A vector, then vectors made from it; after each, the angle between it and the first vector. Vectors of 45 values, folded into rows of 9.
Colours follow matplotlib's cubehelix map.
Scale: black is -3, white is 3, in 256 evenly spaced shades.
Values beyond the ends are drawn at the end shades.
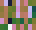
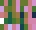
partly aligned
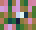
partly aligned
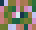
partly aligned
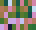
nearly opposite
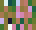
nearly parallel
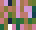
nearly parallel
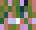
partly opposed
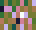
orthogonal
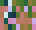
partly opposed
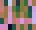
nearly opposite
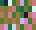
partly opposed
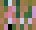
nearly opposite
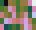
partly opposed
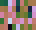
nearly opposite
